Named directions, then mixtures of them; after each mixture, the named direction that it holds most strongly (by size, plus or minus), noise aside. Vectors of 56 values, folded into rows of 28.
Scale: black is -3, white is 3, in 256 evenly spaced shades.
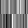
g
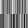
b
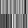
g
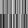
b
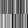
g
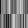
g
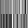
g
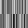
b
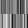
g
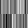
g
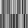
b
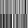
g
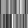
g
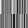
b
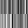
g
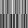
b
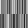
b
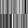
g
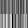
g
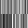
g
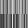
b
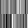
g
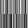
g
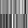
g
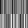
b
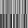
b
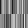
b
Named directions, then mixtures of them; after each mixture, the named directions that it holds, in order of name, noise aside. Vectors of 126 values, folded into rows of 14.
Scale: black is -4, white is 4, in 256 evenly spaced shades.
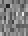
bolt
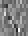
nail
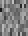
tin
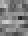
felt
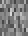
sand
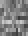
felt, nail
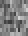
bolt, felt, nail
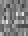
bolt, felt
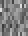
tin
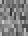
bolt, felt, sand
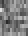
felt, tin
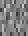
bolt, nail, tin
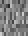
bolt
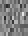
bolt, nail, tin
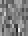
nail, tin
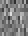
nail, sand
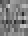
bolt, felt, tin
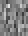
bolt, nail, tin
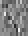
nail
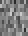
sand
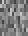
sand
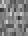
felt, sand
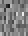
bolt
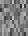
nail, tin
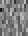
sand, tin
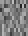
nail, tin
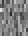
sand, tin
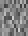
nail, tin
